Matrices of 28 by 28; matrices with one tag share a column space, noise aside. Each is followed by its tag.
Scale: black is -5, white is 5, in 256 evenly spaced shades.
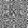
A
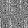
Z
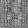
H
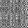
H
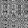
A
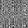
Z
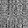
Z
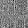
Z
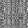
H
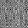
H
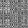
H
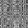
Z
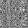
H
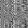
Z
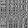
Z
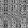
Z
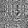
A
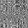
Z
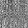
Z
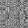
H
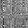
Z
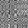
A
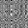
A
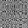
A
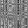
Z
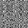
A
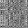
H
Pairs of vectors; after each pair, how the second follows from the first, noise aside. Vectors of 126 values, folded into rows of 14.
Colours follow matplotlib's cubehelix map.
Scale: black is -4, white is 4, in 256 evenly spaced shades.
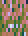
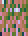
reversed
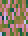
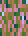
reversed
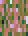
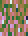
sign-scrambled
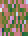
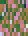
reversed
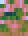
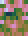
copied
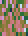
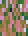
copied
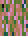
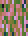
copied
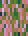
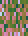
sign-scrambled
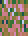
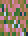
reversed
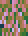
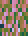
copied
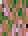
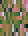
sign-scrambled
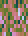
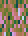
copied
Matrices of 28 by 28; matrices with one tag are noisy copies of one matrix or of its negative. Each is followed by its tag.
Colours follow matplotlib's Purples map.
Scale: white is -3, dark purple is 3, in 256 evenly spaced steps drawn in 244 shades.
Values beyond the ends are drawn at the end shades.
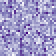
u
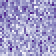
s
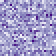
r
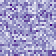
r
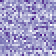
r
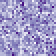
u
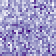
s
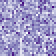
u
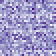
r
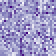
u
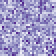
u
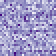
r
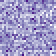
r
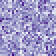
u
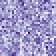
u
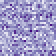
r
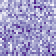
s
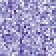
u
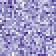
u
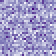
r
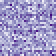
r
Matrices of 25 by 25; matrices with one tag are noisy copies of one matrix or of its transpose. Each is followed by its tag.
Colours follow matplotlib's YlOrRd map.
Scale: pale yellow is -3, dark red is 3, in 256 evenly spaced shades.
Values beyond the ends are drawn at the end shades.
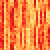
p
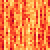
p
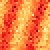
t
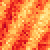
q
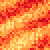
q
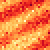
q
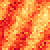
q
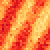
q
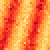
t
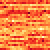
p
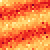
t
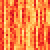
p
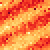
q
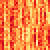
p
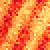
q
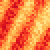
q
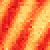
q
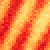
q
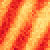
q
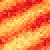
q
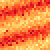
t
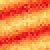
t
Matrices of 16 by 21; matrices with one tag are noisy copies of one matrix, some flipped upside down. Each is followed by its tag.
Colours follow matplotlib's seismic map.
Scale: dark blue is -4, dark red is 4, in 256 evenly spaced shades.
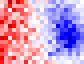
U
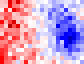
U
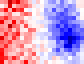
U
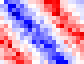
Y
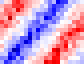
Y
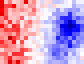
U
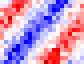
Y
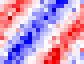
Y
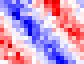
Y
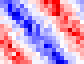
Y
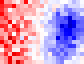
U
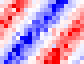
Y
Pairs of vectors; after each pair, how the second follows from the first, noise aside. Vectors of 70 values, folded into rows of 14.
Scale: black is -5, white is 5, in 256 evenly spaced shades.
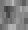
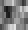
scaled up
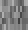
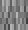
shuffled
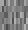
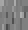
partly zeroed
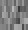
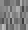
shuffled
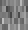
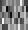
scaled up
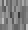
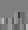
partly zeroed
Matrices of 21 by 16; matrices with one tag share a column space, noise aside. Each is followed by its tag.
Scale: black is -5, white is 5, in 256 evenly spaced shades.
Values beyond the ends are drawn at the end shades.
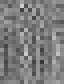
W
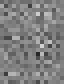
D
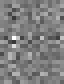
D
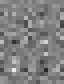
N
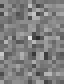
D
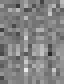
W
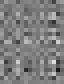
N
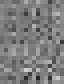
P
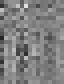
W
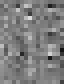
W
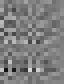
N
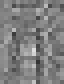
W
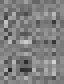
N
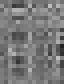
W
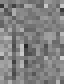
W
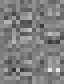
N
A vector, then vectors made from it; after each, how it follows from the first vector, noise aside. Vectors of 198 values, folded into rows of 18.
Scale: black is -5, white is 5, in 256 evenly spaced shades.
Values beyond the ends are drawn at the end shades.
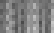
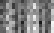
scaled up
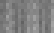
shrunk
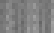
shrunk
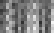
scaled up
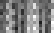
scaled up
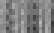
negated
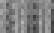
negated
